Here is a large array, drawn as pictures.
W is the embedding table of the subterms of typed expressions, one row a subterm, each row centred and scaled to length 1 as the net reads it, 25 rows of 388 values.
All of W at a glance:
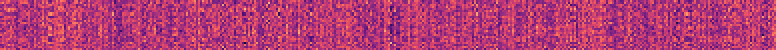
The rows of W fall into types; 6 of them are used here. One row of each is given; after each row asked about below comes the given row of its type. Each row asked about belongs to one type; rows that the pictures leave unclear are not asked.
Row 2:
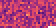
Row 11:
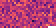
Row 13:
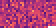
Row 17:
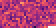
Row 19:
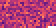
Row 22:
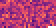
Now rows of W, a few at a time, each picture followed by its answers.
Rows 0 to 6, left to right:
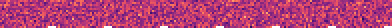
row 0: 19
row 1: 19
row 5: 22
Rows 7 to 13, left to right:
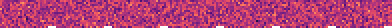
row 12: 2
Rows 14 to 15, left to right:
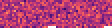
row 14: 17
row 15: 22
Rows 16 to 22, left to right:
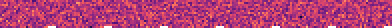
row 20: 19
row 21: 2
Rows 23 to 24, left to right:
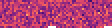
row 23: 2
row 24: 11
